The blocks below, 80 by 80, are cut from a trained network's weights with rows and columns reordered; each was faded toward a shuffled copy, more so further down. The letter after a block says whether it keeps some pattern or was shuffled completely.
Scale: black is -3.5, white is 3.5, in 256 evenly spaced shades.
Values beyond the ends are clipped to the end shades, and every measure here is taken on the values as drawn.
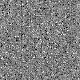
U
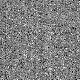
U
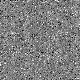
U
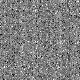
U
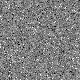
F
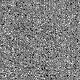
U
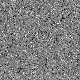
F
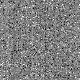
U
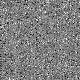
U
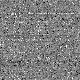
U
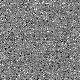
U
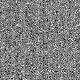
U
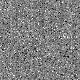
U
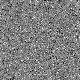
F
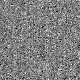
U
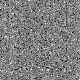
U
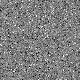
F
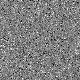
F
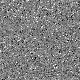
F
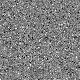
F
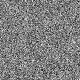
U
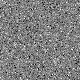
F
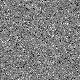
U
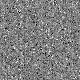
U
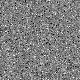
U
